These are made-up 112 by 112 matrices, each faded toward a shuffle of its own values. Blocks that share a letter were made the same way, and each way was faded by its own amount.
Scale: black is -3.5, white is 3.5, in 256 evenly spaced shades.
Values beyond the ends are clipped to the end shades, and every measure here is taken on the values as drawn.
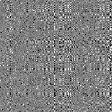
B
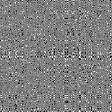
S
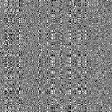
B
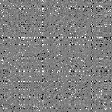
S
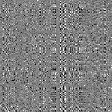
B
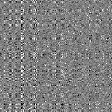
B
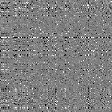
S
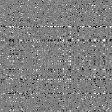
S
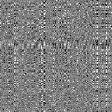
B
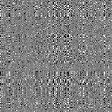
B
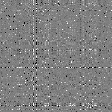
S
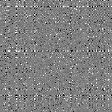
S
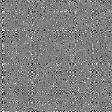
S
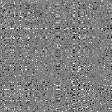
S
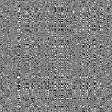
B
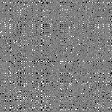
S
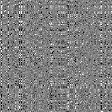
B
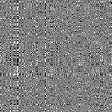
B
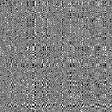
B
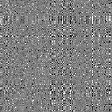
B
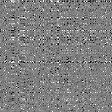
S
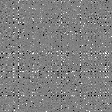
S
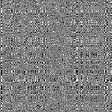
B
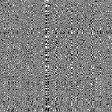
B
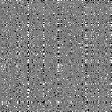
B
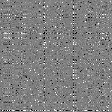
S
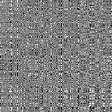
B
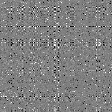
S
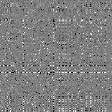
S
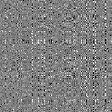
B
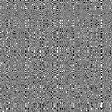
B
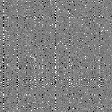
S
